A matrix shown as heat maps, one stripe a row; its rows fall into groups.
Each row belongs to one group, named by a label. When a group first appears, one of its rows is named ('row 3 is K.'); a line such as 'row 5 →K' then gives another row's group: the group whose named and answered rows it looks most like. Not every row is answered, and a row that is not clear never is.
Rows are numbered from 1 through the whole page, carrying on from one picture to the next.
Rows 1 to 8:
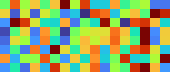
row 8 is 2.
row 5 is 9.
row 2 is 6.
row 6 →2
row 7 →6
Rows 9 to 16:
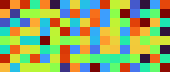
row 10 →6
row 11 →2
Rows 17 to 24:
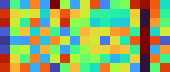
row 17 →2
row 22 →9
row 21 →2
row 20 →9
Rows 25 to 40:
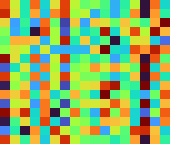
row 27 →6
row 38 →9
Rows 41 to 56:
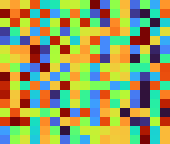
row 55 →9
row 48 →6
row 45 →2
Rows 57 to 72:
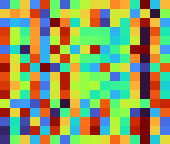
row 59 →2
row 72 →9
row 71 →2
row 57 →9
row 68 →6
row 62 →2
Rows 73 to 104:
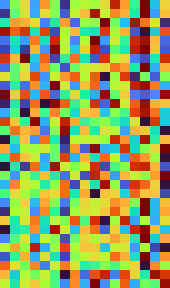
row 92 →6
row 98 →2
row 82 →2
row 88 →9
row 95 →9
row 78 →2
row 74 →9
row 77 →2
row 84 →2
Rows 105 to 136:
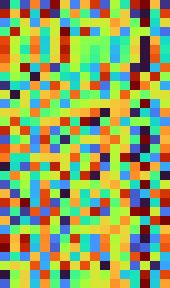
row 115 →6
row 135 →9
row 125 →9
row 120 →9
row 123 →2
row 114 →2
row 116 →9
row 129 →6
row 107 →9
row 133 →2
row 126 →6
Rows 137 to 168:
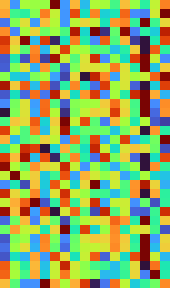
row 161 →9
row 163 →9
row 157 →2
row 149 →9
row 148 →9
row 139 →9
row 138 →6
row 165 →2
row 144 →9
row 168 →6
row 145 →6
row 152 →6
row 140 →6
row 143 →2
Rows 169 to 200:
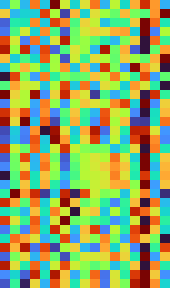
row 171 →2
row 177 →9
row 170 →6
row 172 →9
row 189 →9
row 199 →2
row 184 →2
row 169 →2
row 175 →6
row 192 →2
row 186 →9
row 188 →9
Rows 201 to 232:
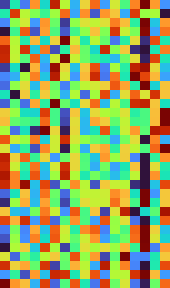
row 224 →6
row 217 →6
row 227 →2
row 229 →6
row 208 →2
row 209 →2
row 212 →2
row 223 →9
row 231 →2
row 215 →6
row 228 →9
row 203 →9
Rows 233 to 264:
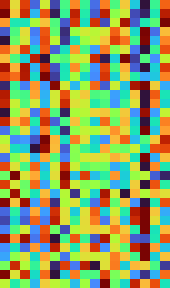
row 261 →9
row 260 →2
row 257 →2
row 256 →2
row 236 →9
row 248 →6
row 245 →9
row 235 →6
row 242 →2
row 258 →9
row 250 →9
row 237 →9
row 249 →6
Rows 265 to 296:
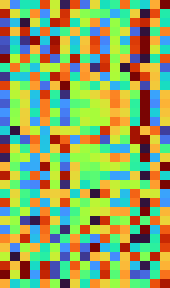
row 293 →6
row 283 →6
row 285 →6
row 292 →6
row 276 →9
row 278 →9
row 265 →6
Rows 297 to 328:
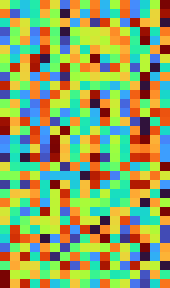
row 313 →2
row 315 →6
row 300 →9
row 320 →6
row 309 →6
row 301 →9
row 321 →6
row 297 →6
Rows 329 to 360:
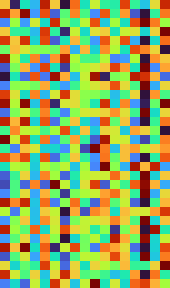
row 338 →9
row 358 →6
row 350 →9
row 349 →2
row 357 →9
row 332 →6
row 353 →9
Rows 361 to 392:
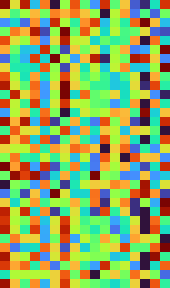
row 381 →9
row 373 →9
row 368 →6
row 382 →2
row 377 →6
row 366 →6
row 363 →2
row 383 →6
